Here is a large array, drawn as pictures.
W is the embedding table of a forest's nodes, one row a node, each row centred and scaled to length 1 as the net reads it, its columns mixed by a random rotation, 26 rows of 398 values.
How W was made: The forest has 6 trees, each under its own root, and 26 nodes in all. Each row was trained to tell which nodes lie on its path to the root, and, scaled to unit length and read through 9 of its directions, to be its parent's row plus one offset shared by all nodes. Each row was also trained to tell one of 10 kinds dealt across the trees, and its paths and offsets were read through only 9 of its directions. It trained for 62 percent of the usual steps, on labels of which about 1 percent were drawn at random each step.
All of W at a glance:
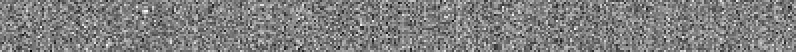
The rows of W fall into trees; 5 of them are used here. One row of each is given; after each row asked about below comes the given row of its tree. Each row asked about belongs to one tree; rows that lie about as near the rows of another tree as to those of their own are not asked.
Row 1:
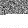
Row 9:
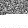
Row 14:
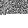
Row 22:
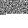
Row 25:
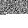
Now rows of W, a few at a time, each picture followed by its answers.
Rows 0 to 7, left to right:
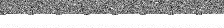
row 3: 9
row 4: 22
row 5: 1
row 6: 1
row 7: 14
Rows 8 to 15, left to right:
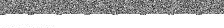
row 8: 9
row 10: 25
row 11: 1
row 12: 1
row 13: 22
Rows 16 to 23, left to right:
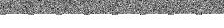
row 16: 1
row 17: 22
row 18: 25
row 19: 9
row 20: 9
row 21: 9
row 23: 14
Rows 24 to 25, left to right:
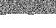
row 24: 14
